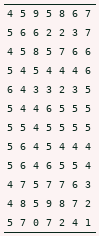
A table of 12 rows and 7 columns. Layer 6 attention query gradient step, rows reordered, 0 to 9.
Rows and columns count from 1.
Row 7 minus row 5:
-1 1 1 2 3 2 0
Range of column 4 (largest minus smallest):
7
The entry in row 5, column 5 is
2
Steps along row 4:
down up down same same up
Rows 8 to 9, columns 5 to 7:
4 4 4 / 5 5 4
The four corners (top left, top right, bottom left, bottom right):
4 7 5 1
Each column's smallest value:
4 4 0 2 2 3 1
